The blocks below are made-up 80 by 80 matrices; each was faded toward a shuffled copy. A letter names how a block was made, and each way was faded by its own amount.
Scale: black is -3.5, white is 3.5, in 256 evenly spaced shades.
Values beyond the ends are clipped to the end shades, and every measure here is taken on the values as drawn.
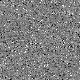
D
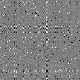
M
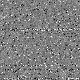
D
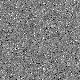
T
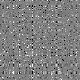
M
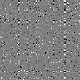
M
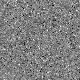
T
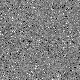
T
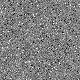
T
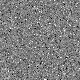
T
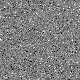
T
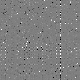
M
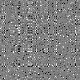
M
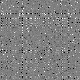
M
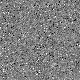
T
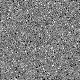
T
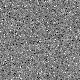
T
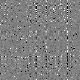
M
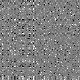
M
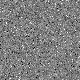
T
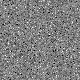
T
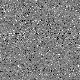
D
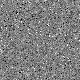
T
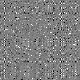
M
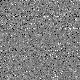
D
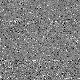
D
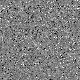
D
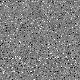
D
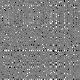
M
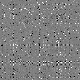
M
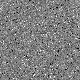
T
